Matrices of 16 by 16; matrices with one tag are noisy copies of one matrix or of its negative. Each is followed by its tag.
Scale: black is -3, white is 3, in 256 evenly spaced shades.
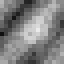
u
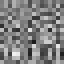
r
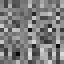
r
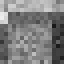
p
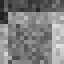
p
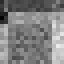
p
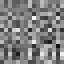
r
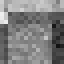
p
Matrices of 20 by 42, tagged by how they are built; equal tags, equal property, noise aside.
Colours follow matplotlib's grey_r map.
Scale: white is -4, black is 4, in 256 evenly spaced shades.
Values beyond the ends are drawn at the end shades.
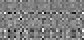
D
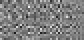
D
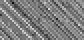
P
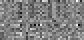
D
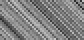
P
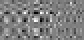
D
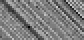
P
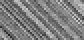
P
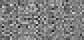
D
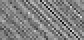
P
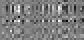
D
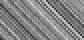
P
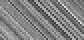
P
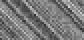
P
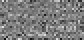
D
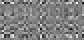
D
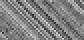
P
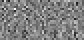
D
